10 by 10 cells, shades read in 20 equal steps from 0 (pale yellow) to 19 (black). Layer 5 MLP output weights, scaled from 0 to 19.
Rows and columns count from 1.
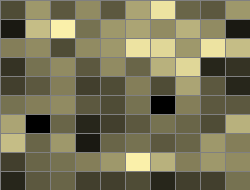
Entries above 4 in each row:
9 8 6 9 10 10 10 9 9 10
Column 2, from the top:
7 4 8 10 12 9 19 11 11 12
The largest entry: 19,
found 2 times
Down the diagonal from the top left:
13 4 13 12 13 10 10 11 7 10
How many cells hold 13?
7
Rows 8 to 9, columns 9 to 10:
7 9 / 7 8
